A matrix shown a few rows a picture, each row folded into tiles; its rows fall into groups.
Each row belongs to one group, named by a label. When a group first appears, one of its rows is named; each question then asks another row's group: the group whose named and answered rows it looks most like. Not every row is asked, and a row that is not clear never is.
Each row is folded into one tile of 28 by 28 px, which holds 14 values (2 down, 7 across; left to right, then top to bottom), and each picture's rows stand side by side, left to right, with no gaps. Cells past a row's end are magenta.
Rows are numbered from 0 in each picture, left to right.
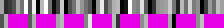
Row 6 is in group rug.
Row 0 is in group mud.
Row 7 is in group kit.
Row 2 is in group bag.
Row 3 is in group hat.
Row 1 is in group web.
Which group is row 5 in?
mud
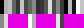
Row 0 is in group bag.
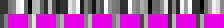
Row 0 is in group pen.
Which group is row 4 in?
hat
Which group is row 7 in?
pen
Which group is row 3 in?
kit
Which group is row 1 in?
bag
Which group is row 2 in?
pen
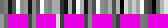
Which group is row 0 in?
hat
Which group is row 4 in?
rug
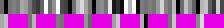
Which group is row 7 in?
bag
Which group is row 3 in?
mud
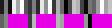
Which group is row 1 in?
pen
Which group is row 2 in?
hat
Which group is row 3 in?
rug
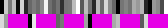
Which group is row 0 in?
bag
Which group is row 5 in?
mud
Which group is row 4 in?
kit
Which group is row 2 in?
pen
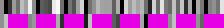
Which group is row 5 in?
rug
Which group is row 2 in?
mud
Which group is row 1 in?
mud
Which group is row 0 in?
kit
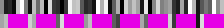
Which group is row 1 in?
bag
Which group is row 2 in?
pen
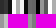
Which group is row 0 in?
pen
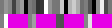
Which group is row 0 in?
bag
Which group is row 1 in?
hat
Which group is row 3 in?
hat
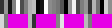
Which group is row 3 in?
kit
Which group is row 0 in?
hat
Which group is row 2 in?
hat
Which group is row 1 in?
hat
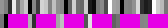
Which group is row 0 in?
rug
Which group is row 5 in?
pen
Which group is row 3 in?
mud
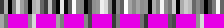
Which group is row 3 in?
pen
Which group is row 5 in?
rug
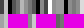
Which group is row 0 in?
bag
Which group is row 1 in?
kit
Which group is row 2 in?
mud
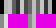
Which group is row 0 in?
bag
